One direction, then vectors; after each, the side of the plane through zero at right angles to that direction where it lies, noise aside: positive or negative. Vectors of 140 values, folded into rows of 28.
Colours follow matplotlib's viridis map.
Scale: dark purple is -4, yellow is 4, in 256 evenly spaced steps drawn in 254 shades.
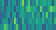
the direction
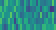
negative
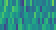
negative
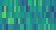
negative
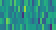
negative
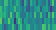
negative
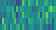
positive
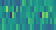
positive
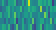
positive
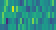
negative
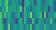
negative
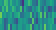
negative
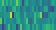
negative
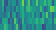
positive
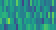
negative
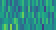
positive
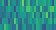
positive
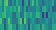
negative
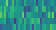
negative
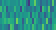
negative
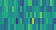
negative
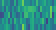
positive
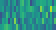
positive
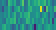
positive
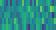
positive
